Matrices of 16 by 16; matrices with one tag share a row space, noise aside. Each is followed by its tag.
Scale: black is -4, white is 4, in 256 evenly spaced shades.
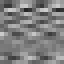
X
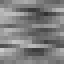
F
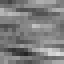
F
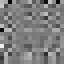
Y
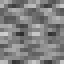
X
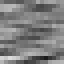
F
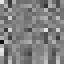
Y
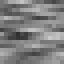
F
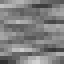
F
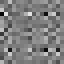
Y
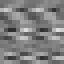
X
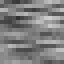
F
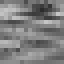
F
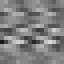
X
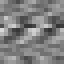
X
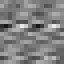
X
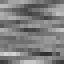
F
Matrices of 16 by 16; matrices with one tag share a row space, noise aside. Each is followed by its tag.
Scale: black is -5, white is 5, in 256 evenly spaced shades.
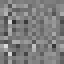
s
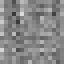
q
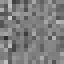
s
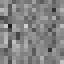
s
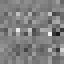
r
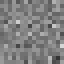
r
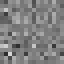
s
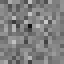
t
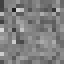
q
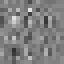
t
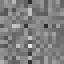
t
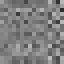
r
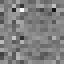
q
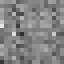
q
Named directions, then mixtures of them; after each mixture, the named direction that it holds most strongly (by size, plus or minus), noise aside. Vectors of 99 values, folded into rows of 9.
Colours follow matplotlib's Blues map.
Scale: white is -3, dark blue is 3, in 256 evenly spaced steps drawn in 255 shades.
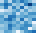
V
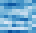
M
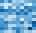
V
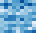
V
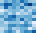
V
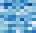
V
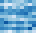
M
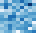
V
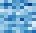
V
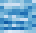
M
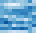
M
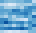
M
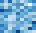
V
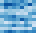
M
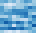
M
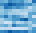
M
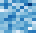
V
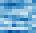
M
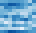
M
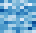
V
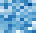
V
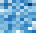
V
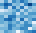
V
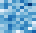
V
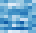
M
